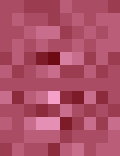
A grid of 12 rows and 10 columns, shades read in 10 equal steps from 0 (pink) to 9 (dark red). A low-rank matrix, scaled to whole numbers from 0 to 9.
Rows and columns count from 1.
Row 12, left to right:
6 4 5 5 7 4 3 5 4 4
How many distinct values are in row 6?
4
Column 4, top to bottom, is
6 5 3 4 8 4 5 3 7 1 4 5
